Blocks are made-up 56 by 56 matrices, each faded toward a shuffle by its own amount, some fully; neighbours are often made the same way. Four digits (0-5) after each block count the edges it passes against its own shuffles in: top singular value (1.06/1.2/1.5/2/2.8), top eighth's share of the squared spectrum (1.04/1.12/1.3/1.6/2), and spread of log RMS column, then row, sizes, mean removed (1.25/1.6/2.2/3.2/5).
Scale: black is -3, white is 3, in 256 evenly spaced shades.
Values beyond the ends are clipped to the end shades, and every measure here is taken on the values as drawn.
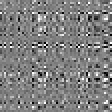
5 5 4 4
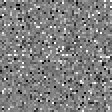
2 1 0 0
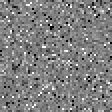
2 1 1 0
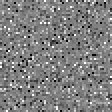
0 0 0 0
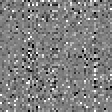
4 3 2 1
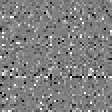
4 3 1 2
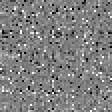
3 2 1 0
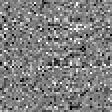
4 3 1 2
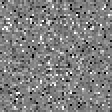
2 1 0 0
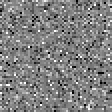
2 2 0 0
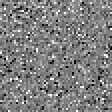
1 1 0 0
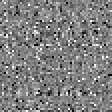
3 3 1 2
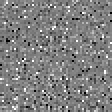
3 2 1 1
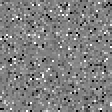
1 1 0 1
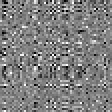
4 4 3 3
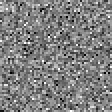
0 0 0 0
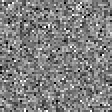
0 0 0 0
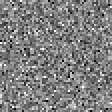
0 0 0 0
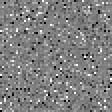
0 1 0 0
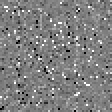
1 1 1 0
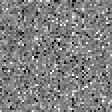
1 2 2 0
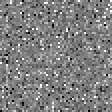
0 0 1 0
